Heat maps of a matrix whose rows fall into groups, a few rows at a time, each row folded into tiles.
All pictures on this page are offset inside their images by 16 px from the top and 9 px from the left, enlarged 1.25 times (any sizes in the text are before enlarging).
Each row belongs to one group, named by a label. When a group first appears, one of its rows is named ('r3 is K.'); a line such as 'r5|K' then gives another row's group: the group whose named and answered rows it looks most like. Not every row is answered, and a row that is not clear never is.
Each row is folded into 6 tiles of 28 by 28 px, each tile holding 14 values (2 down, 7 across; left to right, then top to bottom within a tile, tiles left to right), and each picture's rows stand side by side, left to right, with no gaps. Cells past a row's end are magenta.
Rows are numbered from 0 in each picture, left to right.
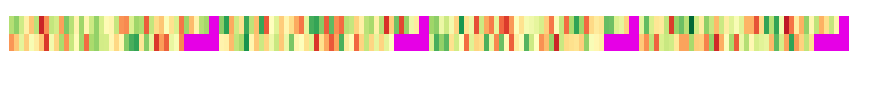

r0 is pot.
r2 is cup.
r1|cup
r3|pot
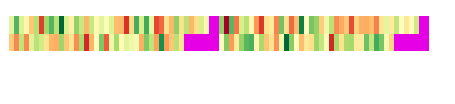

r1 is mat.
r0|pot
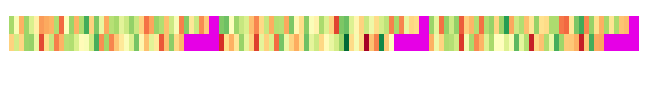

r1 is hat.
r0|hat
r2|hat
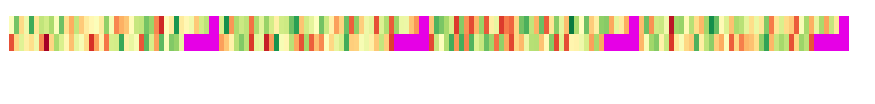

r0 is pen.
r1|hat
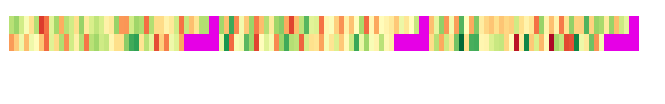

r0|pot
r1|mat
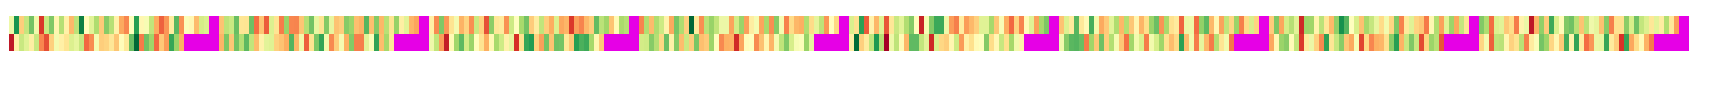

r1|cup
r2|mat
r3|pen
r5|cup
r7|hat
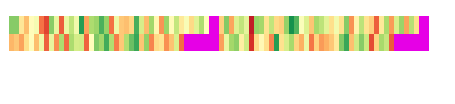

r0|pot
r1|pen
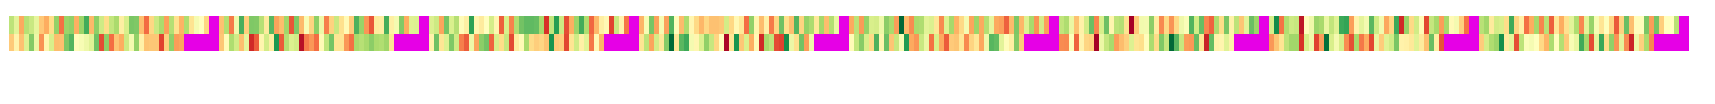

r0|hat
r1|pen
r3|mat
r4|pen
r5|pot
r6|hat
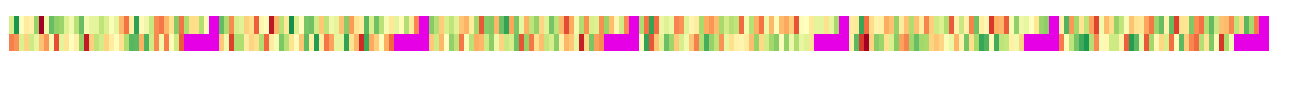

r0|pot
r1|hat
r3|mat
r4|mat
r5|cup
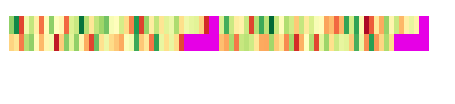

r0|hat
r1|pot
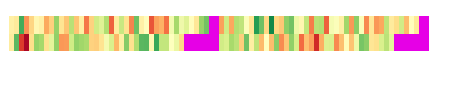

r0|mat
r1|pen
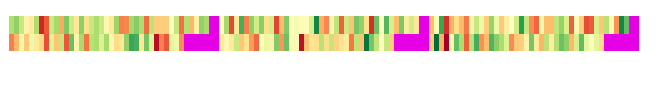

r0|pot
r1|pen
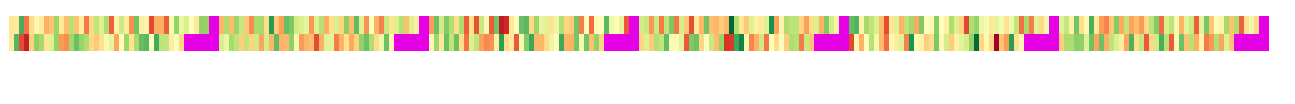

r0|mat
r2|cup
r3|cup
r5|cup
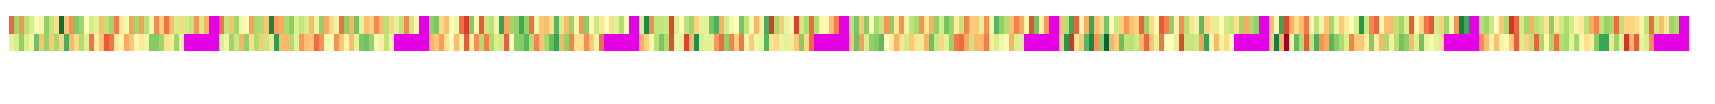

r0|pen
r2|pot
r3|hat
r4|cup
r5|mat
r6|mat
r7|pot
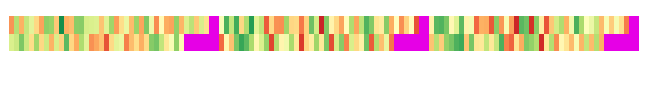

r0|pen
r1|cup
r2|cup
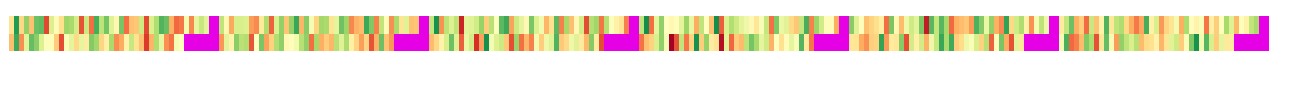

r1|hat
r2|hat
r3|hat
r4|pot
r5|mat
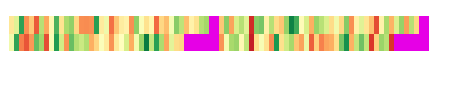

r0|mat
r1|pen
